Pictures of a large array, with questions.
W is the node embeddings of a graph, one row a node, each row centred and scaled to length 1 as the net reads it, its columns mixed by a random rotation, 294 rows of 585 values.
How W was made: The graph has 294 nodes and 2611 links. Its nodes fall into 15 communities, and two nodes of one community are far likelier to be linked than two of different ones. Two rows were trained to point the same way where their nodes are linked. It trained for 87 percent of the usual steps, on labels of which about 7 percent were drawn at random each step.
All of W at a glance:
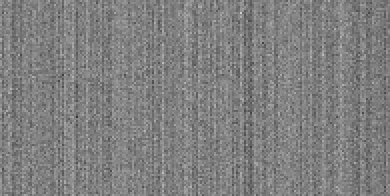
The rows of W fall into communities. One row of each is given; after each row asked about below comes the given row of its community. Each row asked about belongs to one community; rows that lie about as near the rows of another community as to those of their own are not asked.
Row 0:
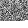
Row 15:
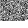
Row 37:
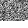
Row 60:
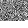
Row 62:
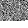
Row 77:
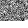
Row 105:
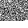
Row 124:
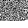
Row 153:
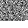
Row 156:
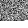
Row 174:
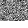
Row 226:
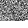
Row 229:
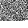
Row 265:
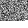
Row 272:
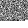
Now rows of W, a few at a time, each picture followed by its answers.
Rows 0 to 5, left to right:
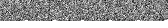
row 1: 124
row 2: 15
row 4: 153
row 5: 15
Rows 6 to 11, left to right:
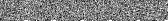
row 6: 124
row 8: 15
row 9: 226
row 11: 156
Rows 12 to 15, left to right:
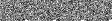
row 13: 229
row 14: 37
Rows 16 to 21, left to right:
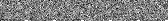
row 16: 0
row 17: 62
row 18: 62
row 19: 124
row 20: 124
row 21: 265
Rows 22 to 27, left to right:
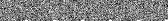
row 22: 105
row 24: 174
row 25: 62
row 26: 226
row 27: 15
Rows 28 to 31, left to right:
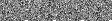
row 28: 105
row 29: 60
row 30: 105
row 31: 153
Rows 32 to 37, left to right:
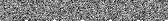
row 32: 174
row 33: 156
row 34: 37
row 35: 15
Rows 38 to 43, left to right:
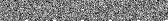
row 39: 156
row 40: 105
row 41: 0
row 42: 62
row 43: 226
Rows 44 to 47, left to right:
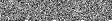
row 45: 156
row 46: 226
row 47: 37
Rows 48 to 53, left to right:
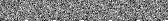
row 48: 156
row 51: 105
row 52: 77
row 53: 265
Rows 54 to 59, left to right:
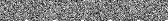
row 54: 77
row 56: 174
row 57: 229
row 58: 37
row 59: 153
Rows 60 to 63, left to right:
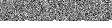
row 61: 15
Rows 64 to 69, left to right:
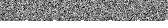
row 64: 153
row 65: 77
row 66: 174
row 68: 229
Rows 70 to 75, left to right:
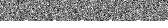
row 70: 156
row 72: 105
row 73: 229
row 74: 124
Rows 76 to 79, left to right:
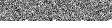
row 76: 229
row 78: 272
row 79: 229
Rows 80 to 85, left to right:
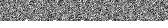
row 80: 229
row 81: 174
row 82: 174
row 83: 156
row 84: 174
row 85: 77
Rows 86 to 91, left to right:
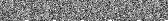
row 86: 60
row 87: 15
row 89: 226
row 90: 153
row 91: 0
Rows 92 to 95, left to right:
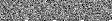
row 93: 37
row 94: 37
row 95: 105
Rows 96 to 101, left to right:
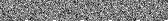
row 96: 105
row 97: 60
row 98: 124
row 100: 77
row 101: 272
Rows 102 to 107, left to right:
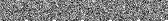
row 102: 0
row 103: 0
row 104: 62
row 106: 60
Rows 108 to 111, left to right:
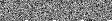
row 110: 226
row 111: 77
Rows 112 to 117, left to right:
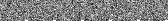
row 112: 77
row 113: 105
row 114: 77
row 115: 37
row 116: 272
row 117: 62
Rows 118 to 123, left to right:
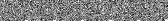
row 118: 265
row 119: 62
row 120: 62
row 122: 124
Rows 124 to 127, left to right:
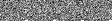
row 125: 226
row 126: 174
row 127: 62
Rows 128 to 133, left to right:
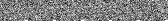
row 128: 265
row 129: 156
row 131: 174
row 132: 77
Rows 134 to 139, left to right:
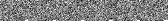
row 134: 60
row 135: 105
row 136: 153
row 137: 15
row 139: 77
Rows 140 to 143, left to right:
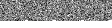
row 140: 265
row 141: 156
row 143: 124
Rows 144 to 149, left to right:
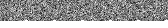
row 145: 153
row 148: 77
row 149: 15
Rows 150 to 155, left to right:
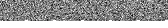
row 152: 174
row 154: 0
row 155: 105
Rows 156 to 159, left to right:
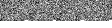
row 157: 0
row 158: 156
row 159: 15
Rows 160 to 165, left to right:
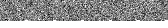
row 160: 124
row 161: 229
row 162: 37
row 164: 156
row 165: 265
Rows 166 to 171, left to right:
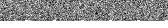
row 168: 37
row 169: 153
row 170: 62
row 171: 156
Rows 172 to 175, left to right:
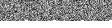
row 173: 226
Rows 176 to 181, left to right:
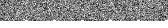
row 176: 156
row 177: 77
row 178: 105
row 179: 77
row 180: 62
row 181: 0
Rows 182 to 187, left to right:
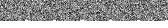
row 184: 0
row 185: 226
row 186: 229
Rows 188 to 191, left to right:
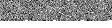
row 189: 156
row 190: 265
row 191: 0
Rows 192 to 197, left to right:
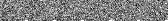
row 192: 37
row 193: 265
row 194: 37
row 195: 229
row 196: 153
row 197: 229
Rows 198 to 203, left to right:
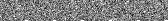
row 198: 265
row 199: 77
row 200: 15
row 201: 37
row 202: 124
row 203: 0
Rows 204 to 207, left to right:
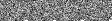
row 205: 265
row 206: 156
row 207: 174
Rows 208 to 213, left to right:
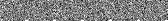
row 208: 15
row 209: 77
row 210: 272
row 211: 229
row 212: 62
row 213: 105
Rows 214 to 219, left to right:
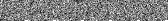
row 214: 265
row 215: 124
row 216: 174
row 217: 62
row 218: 265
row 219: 265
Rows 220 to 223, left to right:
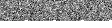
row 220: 174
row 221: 105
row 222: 0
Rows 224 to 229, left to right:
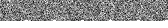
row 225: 226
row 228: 62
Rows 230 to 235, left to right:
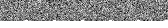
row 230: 15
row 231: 265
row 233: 37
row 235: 229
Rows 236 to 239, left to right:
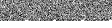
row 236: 124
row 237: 229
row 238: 37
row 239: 62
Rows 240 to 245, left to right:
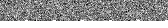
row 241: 37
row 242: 77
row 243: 174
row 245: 265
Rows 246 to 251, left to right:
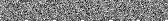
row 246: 77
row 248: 105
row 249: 105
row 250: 37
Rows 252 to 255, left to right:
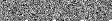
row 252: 153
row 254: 77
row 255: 153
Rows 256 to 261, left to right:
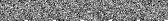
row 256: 156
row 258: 0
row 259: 229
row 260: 105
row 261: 156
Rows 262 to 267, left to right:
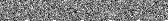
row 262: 174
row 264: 105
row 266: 229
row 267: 62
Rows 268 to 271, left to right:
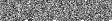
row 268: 15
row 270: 226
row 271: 60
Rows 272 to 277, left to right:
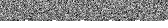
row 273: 0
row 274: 124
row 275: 37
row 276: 229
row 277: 156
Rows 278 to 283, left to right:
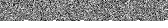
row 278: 156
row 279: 37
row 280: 77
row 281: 77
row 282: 15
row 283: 105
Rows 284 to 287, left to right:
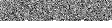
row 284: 153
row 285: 105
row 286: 15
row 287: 37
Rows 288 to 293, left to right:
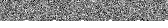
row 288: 124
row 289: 15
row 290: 15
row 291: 229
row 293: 156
